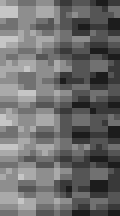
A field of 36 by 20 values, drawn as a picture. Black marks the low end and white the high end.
The left part is higher, up to a seam about 50% of the way across. Stripes running across repeat 8 times from top to bottom. There is an overall slope up to the left.
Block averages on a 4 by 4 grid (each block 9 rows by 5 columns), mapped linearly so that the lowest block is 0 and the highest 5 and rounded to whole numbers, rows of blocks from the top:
5410 | 5410 | 5410 | 5410
